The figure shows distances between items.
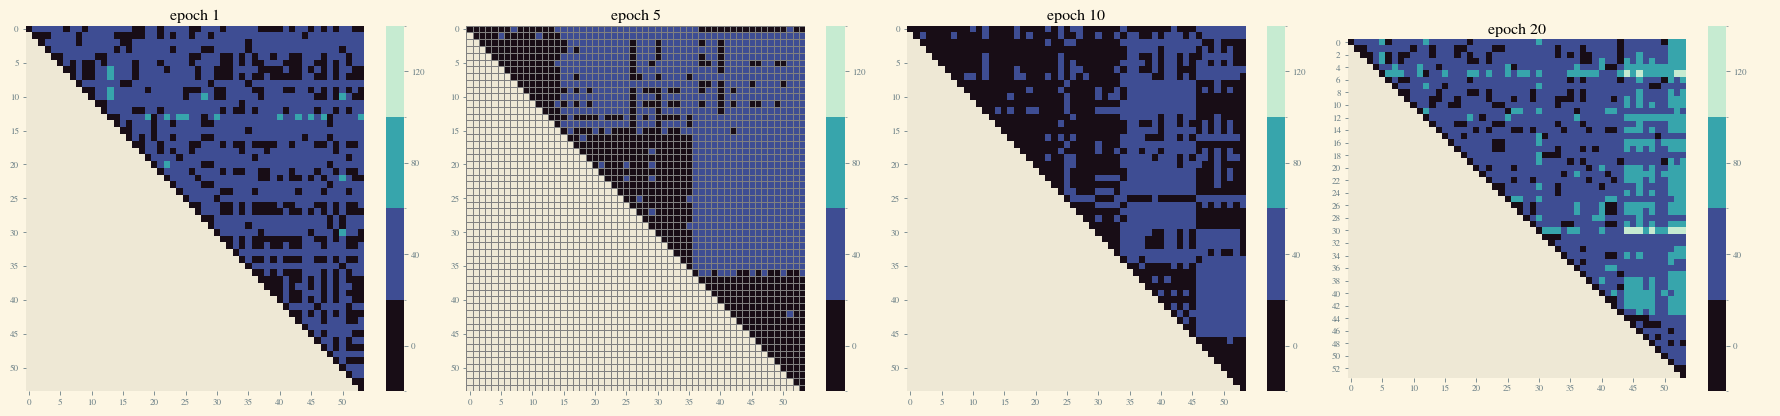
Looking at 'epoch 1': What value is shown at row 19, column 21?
40
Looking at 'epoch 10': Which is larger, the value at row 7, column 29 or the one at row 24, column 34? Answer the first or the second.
the second
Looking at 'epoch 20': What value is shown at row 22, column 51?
80
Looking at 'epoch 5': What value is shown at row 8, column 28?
40
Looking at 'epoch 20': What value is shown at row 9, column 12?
40
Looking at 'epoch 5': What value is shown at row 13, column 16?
40
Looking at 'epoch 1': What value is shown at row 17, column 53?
40
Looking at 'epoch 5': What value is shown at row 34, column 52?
40
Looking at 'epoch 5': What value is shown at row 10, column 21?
40
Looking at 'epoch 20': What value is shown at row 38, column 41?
40
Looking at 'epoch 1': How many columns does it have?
54
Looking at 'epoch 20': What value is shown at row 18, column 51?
40
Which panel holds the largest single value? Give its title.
epoch 20
